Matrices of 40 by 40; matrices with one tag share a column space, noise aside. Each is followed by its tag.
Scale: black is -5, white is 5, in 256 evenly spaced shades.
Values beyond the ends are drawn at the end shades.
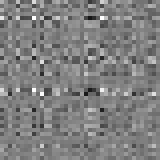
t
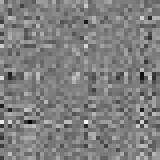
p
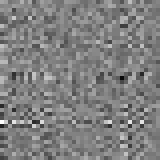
p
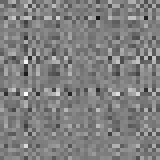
t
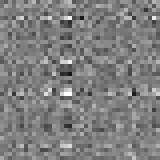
t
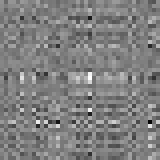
p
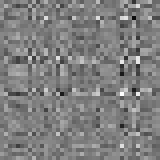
t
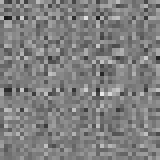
t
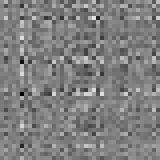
t
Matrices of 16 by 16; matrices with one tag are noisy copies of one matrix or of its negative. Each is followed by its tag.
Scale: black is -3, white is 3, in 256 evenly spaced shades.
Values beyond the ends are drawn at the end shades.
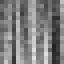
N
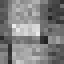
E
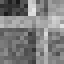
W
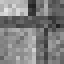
W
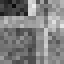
W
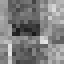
E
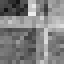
W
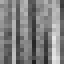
N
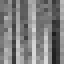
N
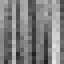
N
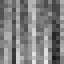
N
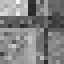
W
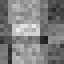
E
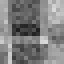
E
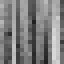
N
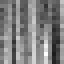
N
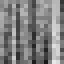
N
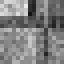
W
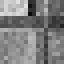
W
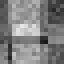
E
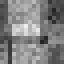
E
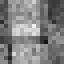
E
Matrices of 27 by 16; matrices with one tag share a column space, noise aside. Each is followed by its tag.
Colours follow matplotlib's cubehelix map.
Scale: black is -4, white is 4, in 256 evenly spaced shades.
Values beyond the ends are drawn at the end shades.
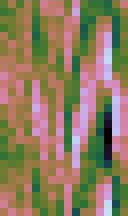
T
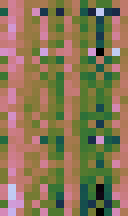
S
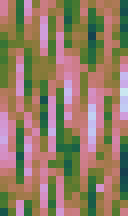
T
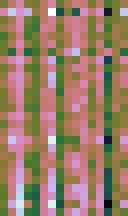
S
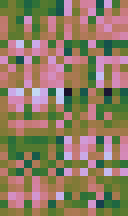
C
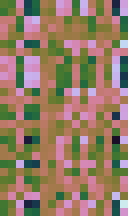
C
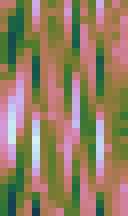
T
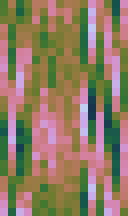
T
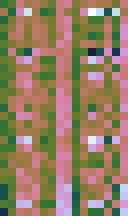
S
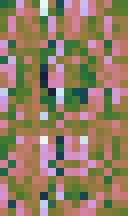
C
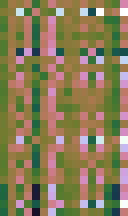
S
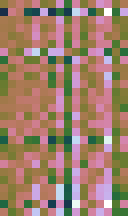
S
